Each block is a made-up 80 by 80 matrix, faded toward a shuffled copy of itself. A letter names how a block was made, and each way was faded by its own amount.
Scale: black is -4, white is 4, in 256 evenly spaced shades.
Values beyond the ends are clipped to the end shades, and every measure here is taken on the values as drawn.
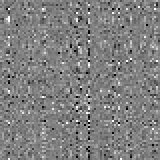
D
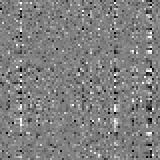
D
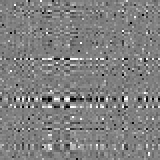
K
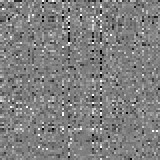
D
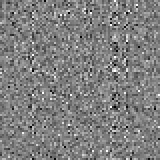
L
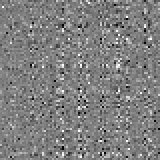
D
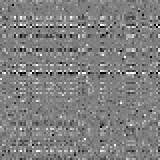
K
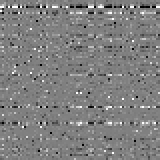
K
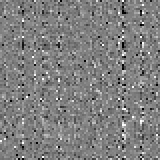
D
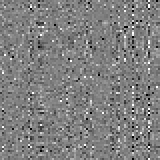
D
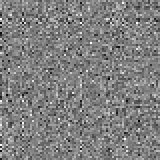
L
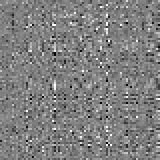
D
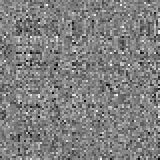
L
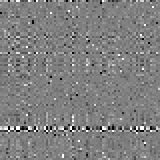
K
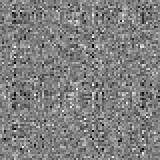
L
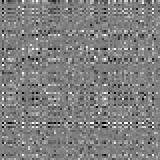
K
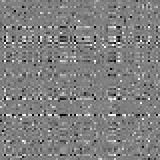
K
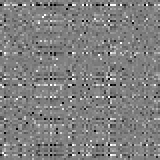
K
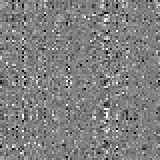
D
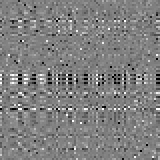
K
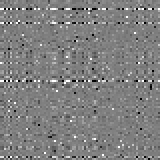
K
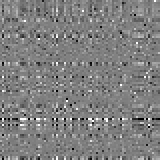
K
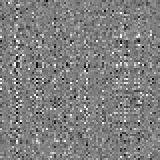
D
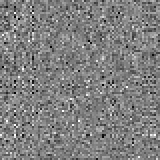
L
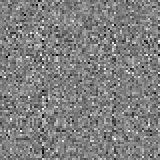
L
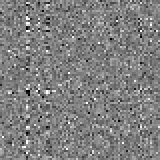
L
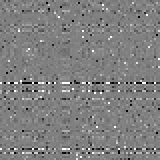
K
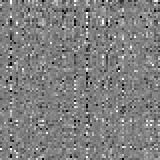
D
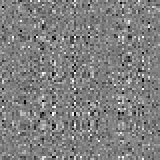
D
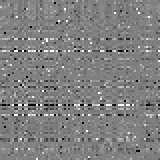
K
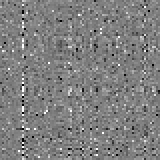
D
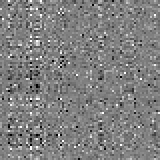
D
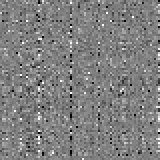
D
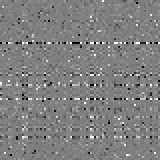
K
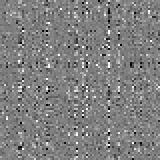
D
